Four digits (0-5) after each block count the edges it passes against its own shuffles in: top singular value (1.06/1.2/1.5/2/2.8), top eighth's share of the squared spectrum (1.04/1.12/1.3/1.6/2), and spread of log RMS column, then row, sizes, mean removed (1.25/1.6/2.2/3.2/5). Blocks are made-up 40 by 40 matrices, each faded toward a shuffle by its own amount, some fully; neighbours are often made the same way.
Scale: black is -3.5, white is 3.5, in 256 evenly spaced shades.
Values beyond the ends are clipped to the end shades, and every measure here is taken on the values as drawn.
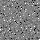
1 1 0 0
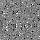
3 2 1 0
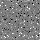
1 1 0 1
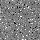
1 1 0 0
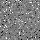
2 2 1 0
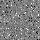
2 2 0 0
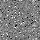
2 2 0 0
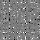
3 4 2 1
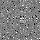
3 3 1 1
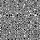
3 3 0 1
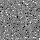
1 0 0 0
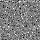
0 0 0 0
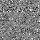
1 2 0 2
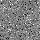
0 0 0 0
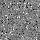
1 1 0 0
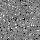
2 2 0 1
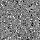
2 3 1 1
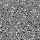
2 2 0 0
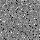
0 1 0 0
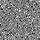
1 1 0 1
